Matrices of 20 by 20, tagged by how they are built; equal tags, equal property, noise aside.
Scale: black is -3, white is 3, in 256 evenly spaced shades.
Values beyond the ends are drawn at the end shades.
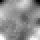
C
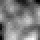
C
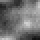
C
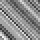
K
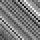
K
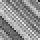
K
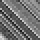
K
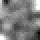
C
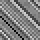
K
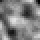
C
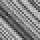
K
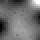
C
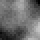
C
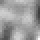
C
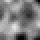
C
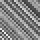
K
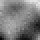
C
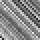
K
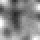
C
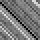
K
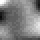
C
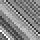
K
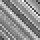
K
